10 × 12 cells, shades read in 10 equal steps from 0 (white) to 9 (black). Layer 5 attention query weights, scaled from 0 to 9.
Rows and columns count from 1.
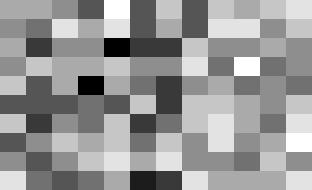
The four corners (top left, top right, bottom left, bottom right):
3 1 1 1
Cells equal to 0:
3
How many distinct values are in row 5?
7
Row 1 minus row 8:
-3 -1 2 3 -2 1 0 2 1 -1 -1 1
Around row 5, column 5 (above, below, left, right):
2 6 9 5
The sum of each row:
38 37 58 37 56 51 44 36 40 46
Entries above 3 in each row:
4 5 9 6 8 7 6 5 7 5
